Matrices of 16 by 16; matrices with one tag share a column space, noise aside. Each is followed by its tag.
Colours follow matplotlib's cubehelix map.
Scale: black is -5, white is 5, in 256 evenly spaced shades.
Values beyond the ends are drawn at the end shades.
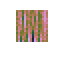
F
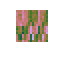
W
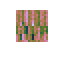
W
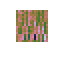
W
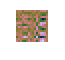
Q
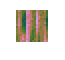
F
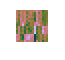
W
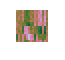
W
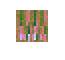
W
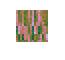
W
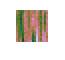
F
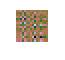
Q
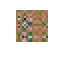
Q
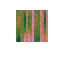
F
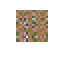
Q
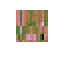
W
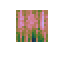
F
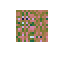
Q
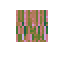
W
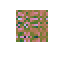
Q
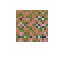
Q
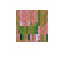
W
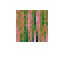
F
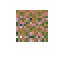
Q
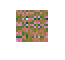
Q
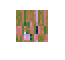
W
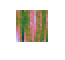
F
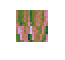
W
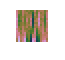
F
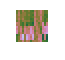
W
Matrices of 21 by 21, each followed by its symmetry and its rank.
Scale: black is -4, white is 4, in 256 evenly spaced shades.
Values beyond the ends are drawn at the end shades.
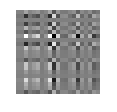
neither, rank one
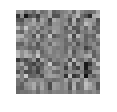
neither, rank three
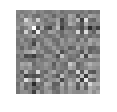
symmetric, rank three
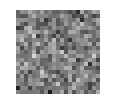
neither, full rank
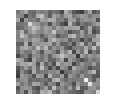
symmetric, full rank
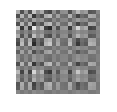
symmetric, rank one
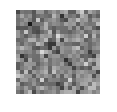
symmetric, full rank
